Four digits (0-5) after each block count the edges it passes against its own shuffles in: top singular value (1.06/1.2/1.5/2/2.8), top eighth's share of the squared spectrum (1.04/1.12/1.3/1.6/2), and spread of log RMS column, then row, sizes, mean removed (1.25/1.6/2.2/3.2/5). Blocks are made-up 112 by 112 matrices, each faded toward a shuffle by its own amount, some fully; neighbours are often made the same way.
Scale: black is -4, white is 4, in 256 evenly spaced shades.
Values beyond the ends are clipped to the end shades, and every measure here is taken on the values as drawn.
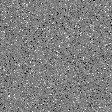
0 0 0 0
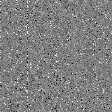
2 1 2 0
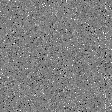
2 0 0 0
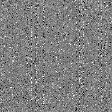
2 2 3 0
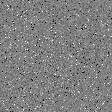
0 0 0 0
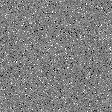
0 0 0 0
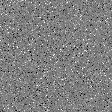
0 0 0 0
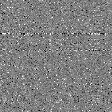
4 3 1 2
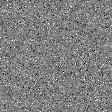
3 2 0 0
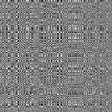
5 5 4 4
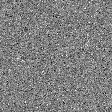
0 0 0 0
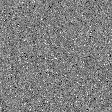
0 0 0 0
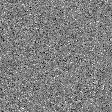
0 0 0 0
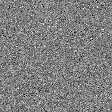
0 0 0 1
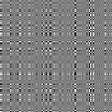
5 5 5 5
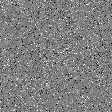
2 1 0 0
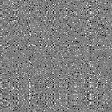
5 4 3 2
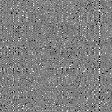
5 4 2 2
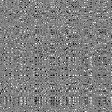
5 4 3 3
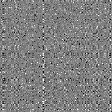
5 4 3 2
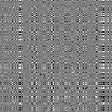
5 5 4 4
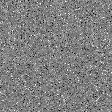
3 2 0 0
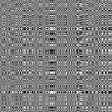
5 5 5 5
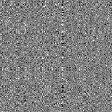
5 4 3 3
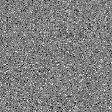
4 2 1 1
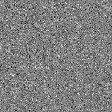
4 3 1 1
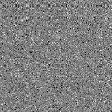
4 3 2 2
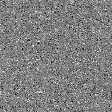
3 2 0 1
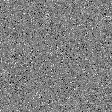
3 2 0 0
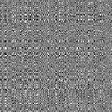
5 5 4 4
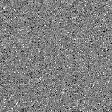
4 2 1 1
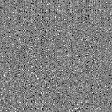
4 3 2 2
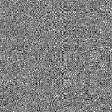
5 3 2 2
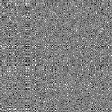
5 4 3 3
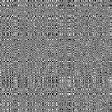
5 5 4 4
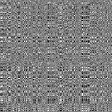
5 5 4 4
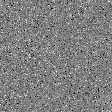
2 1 0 0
